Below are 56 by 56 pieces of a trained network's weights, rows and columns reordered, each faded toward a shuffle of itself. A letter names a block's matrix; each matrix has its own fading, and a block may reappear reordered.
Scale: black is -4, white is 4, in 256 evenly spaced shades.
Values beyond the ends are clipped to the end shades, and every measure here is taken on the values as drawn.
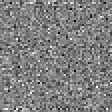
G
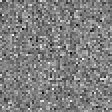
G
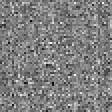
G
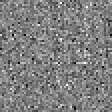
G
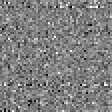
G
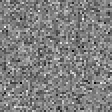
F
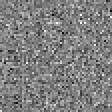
G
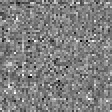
G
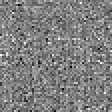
G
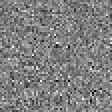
F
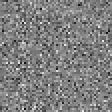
F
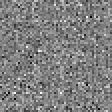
G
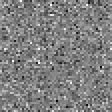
G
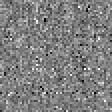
G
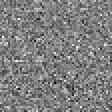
F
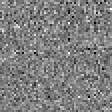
F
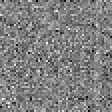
G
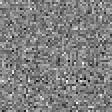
F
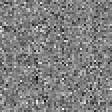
F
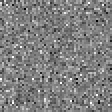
G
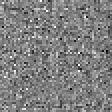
G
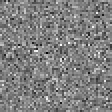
F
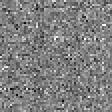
G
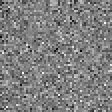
F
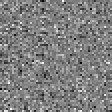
F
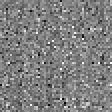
G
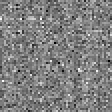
G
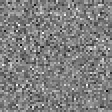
F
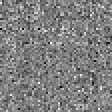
G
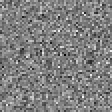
F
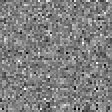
F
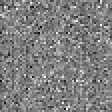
G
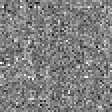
G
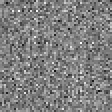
G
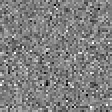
F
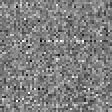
G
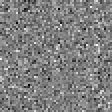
F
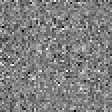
G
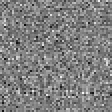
F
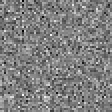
F
